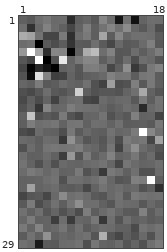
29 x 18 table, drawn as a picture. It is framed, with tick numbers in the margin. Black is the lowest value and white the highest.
There are no regular stripes. The centre is the calmest part. In the top left lies a patch that is rougher than the rest. Overall the values sit about 40% of the way up the scale.
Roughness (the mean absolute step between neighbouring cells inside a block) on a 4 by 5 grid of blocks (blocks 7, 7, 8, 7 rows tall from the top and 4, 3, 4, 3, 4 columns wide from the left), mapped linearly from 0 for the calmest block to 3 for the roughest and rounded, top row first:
32110 / 10001 / 01001 / 10100
